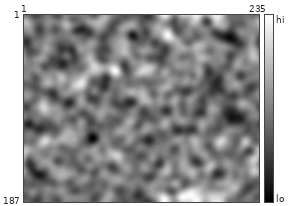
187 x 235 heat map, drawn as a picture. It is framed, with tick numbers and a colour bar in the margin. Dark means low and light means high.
The bottom right is the ninth with the highest average. No row or column stands out. On average the colour sits 50% of the way up the scale. There is no overall slope. The field is smooth, with broad soft blobs.
